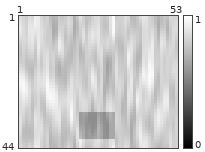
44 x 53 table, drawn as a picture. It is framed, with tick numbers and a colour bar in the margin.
An odd patch, lower than its surroundings, sits in the bottom middle. The grain runs up and down. On average the colour sits 80% of the way up the scale. The bottom middle is the ninth with the lowest average.
